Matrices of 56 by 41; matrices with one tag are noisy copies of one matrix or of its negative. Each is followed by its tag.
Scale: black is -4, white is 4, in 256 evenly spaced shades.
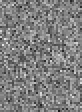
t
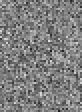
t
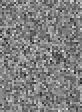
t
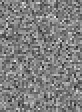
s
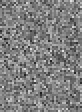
t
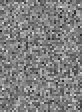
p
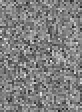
t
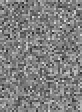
p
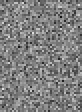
p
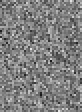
t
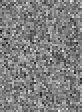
t
